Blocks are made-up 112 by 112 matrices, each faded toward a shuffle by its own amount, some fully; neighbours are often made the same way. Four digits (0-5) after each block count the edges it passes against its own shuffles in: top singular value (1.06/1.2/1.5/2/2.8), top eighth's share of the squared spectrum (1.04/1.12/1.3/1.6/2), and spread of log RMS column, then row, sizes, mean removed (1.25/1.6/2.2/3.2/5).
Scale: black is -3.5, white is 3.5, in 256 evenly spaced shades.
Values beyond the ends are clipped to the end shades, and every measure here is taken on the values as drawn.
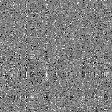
4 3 2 2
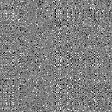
5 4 3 2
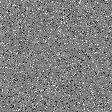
0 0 0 0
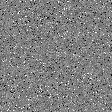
0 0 0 0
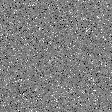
0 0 0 0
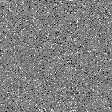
3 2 0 0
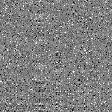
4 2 2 0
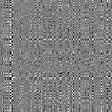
5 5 4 3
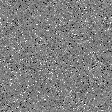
2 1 0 0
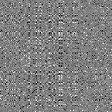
5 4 3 3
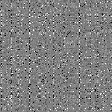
5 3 3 2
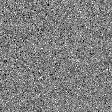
0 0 1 0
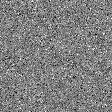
0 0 0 0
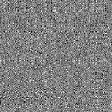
4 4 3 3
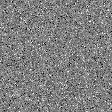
2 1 0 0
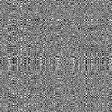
5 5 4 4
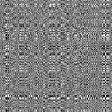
5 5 4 4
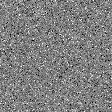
1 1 0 0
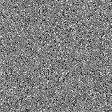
3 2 1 0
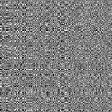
5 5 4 4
